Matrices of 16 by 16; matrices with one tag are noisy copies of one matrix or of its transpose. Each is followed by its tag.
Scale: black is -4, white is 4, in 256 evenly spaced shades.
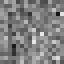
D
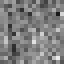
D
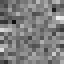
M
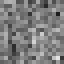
D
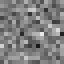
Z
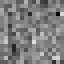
D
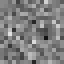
Z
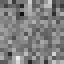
M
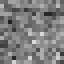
D
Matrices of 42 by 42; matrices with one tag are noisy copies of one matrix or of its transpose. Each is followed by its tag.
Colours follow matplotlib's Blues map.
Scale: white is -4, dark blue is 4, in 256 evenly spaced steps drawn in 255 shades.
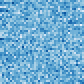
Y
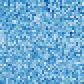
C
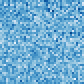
C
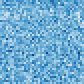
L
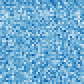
L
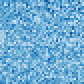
C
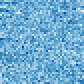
Y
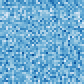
L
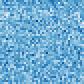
L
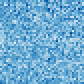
C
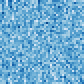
Y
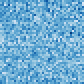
C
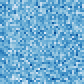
L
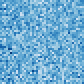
C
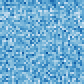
L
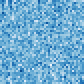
Y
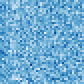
L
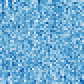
Y
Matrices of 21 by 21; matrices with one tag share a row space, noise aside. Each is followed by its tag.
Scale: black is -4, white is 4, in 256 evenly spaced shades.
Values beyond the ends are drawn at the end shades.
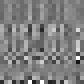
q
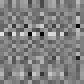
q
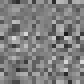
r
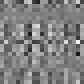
q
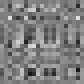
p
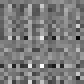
q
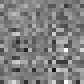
r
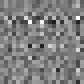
q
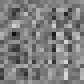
r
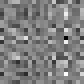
r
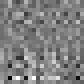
p
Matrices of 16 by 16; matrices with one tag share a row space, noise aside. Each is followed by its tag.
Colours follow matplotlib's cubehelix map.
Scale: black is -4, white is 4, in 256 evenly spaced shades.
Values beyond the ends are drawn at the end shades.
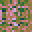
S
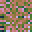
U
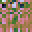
S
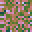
U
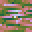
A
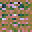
S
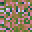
U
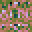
S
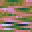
A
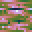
A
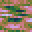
A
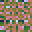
U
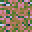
U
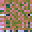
U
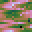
A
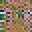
U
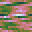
A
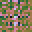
S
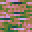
A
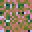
U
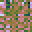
U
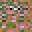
S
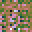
S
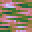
A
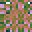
U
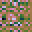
S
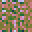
S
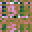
S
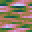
A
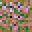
S
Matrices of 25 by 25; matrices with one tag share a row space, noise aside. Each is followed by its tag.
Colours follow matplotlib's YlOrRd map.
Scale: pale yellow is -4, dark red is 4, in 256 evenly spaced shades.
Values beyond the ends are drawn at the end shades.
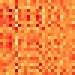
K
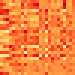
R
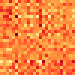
K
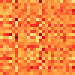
K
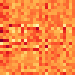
R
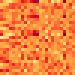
R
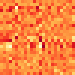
K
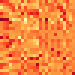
R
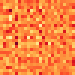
K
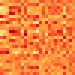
R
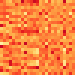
R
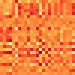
K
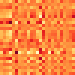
K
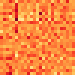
K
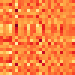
K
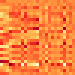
R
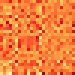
K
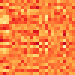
R
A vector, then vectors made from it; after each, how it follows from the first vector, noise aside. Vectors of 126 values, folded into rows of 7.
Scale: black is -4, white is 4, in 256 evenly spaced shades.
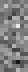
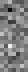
reversed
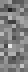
reversed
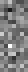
reversed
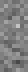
shrunk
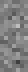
shrunk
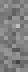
shrunk
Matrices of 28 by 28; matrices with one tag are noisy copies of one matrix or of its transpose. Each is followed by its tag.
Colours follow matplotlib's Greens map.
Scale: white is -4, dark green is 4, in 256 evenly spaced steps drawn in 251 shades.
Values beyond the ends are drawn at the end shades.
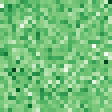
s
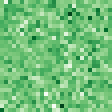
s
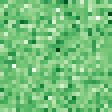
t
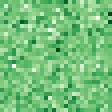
t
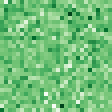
s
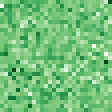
s
